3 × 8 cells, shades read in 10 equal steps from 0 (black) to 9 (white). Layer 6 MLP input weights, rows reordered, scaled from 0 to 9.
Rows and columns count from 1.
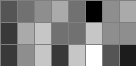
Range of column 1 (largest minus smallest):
1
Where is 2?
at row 2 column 1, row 3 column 1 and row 3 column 4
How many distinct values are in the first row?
5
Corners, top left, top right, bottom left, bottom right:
3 6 2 1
